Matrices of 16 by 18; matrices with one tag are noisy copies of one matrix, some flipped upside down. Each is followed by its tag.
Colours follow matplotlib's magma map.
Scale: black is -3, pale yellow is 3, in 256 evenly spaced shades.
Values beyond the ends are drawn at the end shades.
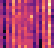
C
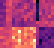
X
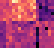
X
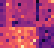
X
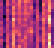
C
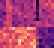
X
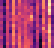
C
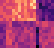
X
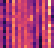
C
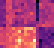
X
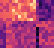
X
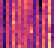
C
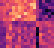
X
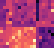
X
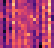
C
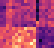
X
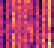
C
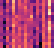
C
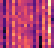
C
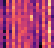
C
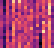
C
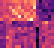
X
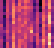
C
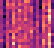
C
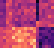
X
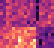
X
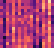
C
